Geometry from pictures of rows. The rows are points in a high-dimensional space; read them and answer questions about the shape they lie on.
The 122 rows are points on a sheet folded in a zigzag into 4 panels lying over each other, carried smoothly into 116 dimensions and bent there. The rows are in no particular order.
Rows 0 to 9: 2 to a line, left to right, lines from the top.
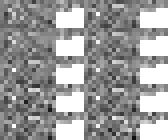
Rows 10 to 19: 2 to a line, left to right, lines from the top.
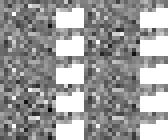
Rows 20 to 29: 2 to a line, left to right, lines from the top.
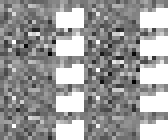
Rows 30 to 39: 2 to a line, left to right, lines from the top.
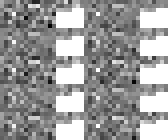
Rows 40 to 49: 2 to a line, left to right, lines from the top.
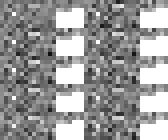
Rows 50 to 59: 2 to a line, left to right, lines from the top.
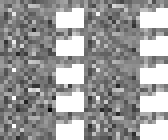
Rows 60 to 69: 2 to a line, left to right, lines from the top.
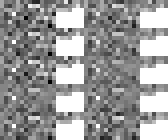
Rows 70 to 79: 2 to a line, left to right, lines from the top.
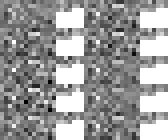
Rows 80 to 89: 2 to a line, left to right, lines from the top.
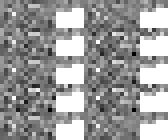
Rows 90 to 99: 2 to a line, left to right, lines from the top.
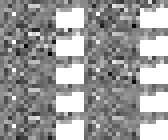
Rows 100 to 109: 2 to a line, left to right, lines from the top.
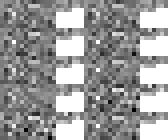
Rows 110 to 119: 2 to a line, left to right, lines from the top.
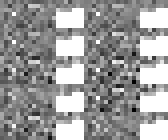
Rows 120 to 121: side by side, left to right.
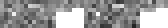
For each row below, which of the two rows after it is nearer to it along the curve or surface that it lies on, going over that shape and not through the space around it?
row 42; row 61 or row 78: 61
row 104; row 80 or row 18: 18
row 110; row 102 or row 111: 111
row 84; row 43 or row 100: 43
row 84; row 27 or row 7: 7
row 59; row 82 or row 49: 49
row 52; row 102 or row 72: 72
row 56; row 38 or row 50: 38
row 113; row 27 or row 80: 80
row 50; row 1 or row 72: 1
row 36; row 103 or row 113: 103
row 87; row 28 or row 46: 28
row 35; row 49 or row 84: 84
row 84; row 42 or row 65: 65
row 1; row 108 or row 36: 36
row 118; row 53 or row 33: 33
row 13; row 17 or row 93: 17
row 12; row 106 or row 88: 88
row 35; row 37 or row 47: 37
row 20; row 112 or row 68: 112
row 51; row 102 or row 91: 91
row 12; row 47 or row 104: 47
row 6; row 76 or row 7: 76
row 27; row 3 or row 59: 59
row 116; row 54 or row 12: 54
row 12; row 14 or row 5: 14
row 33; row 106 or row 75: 75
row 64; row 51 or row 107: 51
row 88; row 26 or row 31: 26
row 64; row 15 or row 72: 15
